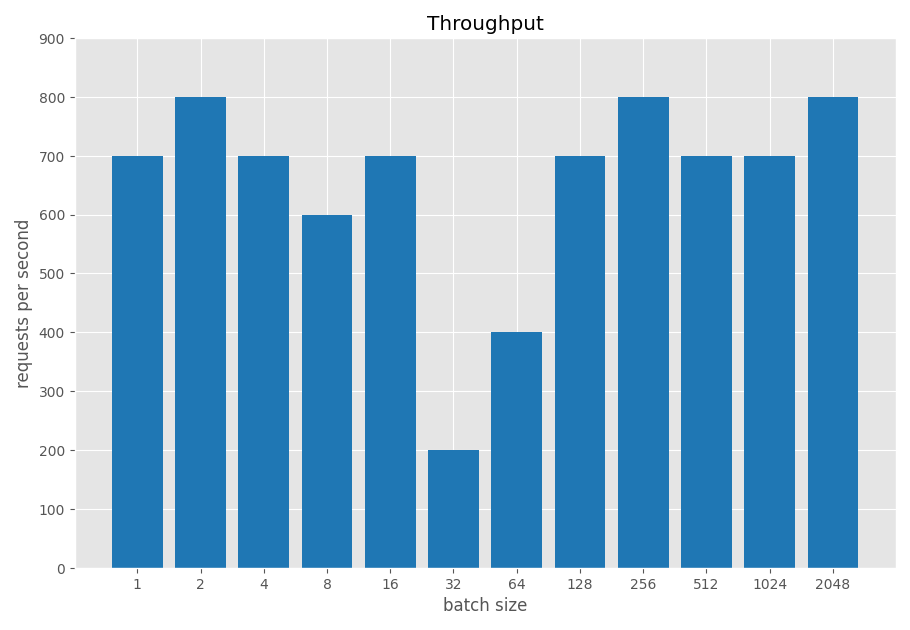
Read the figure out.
Title: Throughput
x-axis: batch size, ticks 1 2 4 8 16 32 64 128 256 512 1024 2048
y-axis: requests per second, ticks 0 100 200 300 400 500 600 700 800 900
Values:
700 800 700 600 700 200 400 700 800 700 700 800
